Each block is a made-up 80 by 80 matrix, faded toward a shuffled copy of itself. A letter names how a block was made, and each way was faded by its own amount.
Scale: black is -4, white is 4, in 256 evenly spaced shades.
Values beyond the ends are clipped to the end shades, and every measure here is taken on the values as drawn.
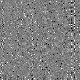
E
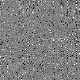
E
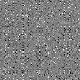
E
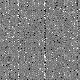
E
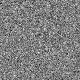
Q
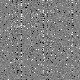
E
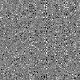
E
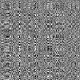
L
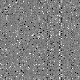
E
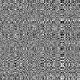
L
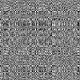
L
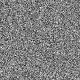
Q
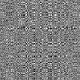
L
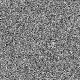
Q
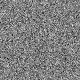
Q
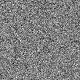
Q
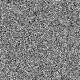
Q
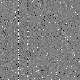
E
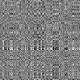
L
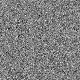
Q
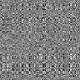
L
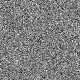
Q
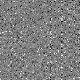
E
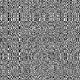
L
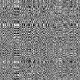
L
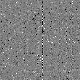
E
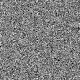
Q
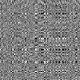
L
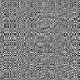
L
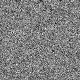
Q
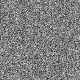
Q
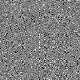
E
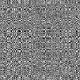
L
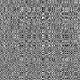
L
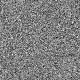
Q
